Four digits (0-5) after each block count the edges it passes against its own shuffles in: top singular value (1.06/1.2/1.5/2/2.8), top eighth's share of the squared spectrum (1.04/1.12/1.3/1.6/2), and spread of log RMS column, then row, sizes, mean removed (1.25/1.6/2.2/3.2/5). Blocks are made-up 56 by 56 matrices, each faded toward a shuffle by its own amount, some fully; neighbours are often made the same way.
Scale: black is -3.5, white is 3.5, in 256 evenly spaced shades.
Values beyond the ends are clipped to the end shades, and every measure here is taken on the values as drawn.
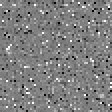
0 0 0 0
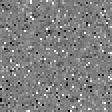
0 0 0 0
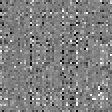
4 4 3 3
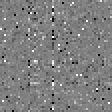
3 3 1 0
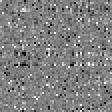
3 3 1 1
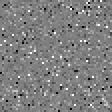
2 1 0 0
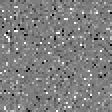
1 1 0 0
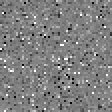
2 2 0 0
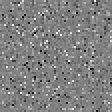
2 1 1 0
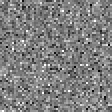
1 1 0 0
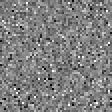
0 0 0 0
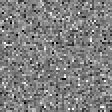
0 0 0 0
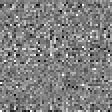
3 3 1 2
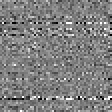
4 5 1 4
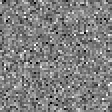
2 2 0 1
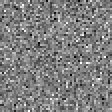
1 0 0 0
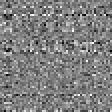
4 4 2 3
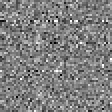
3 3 1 2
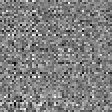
4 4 2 3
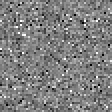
0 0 0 1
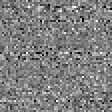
1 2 0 3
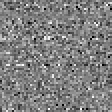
1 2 0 3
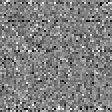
1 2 0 2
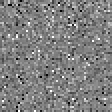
1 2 2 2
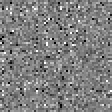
1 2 2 2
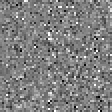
1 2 2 1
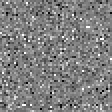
1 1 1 1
